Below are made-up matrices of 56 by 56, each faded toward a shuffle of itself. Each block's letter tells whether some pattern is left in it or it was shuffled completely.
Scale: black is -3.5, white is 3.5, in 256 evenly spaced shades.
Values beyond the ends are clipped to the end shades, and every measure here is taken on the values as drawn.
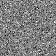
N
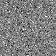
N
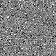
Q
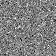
N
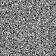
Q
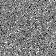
N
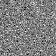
Q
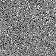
N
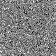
N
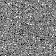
Q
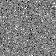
Q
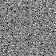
Q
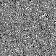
Q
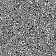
N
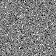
N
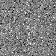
Q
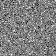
N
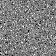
Q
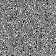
Q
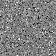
N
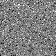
N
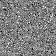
N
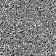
Q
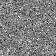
N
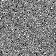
N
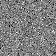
N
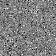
Q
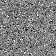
N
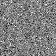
N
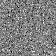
N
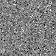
Q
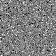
Q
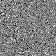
Q
